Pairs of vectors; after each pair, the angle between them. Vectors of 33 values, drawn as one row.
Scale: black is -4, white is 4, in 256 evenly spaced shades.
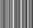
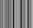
nearly opposite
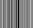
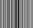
nearly parallel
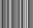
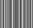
partly opposed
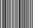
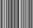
nearly opposite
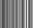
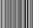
nearly opposite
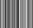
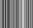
partly aligned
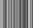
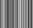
partly opposed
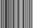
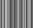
partly opposed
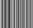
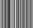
nearly parallel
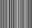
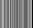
nearly opposite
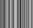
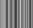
nearly opposite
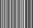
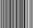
nearly opposite
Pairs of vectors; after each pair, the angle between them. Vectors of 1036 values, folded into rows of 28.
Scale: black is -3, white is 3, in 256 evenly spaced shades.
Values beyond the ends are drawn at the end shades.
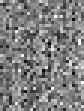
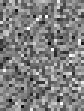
partly aligned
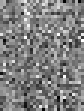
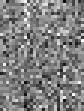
nearly parallel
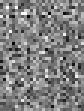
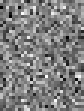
partly aligned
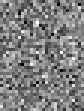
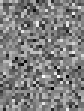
partly aligned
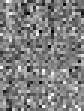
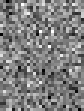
nearly opposite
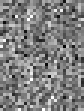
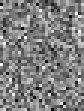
orthogonal
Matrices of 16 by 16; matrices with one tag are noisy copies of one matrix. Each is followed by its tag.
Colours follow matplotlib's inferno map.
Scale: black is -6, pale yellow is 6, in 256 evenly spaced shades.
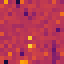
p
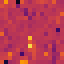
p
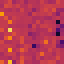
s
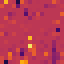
p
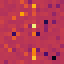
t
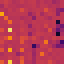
s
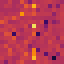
t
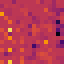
s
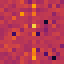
t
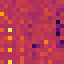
s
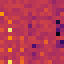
s
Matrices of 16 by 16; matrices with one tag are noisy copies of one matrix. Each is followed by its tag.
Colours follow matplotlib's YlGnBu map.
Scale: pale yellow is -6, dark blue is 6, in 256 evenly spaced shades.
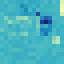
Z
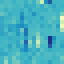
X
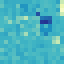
Z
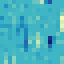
X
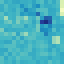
Z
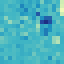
Z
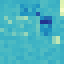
Z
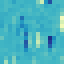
X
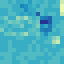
Z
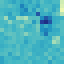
Z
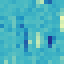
X
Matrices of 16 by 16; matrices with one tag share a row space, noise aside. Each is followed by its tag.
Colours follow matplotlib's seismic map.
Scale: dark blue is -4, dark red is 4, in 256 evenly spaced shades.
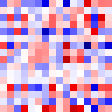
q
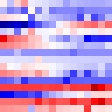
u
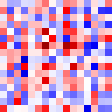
q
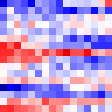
u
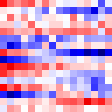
u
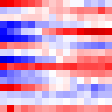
u
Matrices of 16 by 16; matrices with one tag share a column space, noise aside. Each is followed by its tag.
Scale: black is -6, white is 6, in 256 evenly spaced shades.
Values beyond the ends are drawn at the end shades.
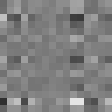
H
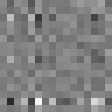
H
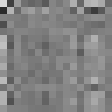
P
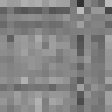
P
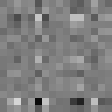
H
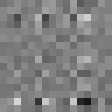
H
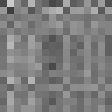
P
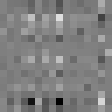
H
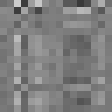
P
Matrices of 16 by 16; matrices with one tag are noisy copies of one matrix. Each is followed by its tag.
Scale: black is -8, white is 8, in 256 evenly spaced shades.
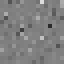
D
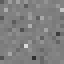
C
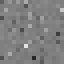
C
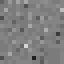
C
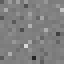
C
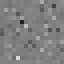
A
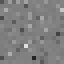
C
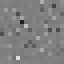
A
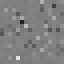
A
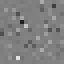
A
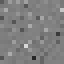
C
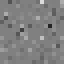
D
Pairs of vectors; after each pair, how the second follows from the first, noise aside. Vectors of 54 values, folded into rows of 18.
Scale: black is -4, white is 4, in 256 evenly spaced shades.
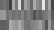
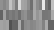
sign-scrambled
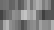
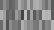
sign-scrambled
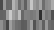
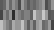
reversed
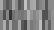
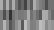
sign-scrambled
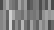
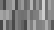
reversed
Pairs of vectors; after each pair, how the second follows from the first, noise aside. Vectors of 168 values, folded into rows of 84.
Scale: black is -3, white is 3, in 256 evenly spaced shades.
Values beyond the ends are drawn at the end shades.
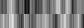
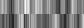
negated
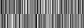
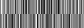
negated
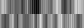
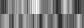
negated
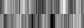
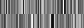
sign-scrambled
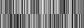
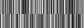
sign-scrambled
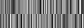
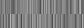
shrunk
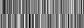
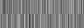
shrunk
